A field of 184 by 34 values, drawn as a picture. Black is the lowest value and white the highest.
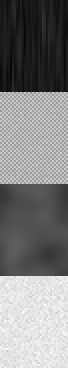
The table splits into 4 rows of 1 panel. Panel 1,1: very low, streaked downward, faint in contrast. Panel 2,1: high, checkered. Panel 3,1: low, smooth, faint in contrast. Panel 4,1: very high, fine-grained, faint in contrast.
